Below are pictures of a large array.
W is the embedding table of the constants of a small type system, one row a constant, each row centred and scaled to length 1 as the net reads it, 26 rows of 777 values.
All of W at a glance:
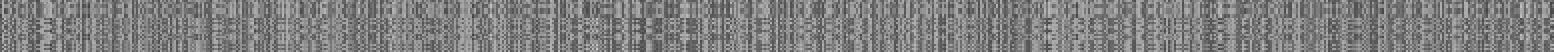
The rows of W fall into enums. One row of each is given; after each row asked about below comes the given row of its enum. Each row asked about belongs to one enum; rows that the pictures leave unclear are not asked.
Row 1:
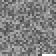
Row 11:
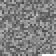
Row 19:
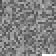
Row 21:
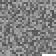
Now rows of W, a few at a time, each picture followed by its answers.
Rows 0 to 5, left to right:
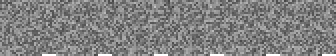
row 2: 19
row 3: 19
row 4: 1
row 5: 1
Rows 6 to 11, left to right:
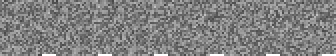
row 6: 1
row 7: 19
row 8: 19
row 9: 11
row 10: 21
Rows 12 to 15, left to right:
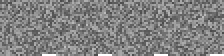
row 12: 21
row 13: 1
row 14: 21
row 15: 11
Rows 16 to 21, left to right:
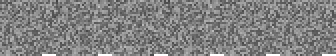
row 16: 21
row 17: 19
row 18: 1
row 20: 21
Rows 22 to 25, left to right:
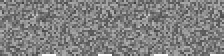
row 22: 11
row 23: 21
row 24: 11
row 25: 21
